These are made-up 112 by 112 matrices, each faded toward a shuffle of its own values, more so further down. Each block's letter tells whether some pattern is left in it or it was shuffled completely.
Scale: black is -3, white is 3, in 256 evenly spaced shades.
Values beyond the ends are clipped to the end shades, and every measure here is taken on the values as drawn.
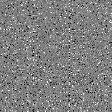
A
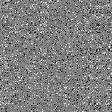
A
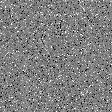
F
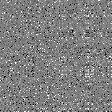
A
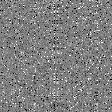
A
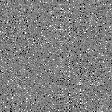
A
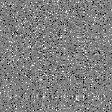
A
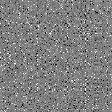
A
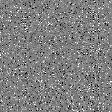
A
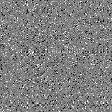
A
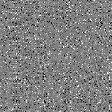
A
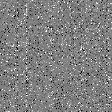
A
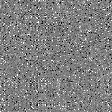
A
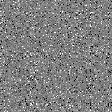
A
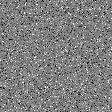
F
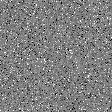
F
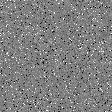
F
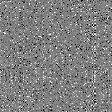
A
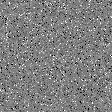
F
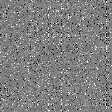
A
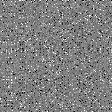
A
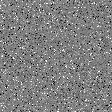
F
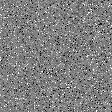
F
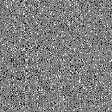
A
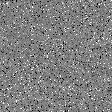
F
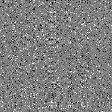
A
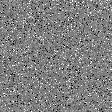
F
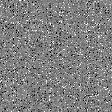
A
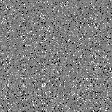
A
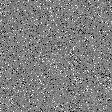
F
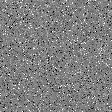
F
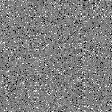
A
